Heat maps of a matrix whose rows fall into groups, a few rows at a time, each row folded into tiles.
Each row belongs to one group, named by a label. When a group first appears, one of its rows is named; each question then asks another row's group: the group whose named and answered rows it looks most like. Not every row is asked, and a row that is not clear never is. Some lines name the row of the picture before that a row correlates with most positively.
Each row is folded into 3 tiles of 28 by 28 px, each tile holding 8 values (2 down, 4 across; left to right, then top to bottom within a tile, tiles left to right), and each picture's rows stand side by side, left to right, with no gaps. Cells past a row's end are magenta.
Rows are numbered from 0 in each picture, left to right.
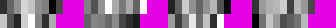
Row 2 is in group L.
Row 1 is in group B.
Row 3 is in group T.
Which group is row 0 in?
L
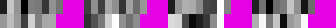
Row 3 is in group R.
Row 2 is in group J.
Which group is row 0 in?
J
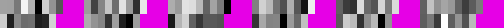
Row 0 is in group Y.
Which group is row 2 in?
T
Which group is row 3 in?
R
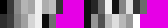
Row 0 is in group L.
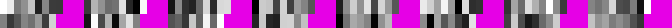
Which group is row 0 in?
Y
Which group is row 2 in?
R
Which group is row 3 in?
J
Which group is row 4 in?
T
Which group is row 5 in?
Y
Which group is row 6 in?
T
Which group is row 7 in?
B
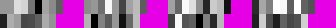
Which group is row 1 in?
Y
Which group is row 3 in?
T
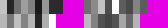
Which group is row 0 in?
Y
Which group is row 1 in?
J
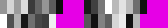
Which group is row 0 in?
Y
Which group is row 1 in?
L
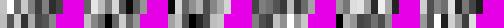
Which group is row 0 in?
Y
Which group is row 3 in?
R
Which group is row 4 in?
T
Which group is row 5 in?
Y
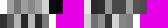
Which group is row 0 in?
Y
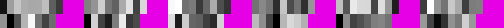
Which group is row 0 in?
L
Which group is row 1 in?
B
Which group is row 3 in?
J
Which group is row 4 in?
T
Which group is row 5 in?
J
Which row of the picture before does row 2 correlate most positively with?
0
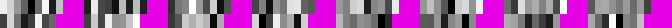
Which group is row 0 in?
B
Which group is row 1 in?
R
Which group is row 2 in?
L
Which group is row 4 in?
B
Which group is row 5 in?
B
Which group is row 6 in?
B
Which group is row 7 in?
R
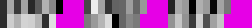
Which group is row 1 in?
R
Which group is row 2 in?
J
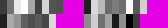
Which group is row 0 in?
T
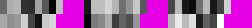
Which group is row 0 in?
R
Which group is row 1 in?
T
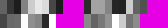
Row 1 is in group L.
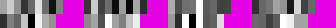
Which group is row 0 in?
R
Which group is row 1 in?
R
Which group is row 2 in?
Y
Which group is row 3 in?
L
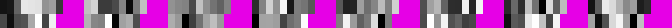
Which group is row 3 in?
T
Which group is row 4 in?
B
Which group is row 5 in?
B
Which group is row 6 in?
L
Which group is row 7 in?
L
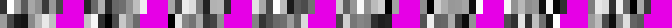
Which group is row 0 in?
J
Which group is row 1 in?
J
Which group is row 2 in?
T
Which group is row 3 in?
Y
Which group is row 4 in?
B
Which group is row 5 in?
B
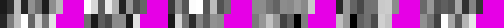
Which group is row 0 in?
R
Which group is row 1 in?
Y
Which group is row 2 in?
T
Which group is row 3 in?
B
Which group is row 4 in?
J
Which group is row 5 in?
R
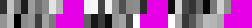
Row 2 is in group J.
